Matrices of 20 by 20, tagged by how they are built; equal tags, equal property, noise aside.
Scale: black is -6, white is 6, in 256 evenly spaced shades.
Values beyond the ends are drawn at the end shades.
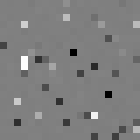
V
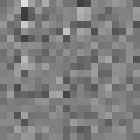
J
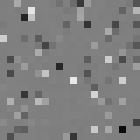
V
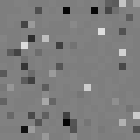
V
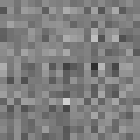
J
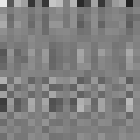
J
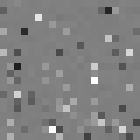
V
